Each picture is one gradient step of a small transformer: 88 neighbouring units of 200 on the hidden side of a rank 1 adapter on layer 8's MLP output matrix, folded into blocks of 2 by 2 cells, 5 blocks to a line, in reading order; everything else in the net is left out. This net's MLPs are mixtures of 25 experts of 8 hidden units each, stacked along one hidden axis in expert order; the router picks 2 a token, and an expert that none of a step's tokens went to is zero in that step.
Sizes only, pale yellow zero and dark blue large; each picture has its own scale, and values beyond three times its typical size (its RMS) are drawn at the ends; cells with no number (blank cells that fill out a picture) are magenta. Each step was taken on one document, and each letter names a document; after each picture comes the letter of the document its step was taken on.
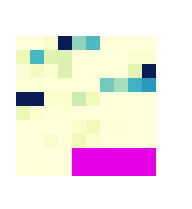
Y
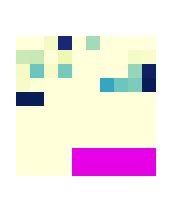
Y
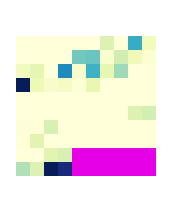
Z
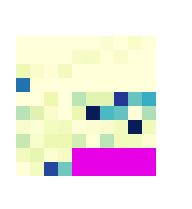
Z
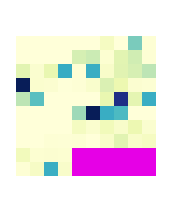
Z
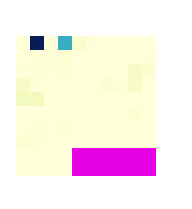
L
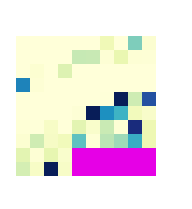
Z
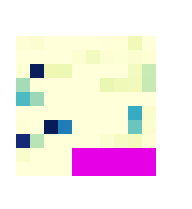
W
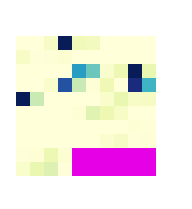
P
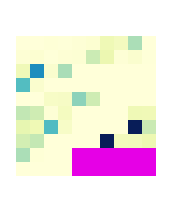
W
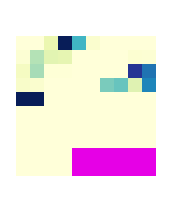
Y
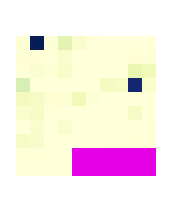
L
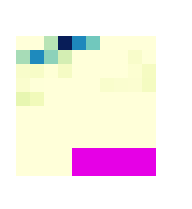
Y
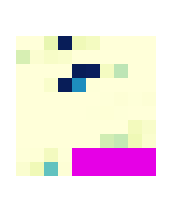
P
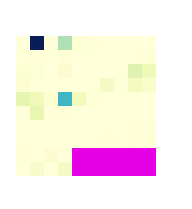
L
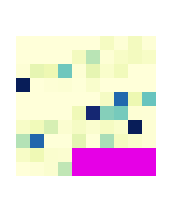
Z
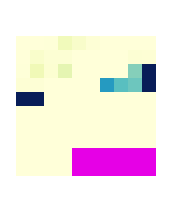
Y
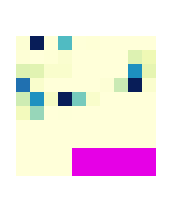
L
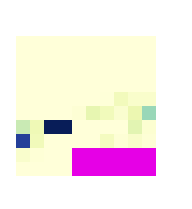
W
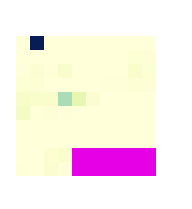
L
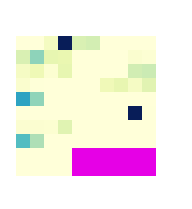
Y
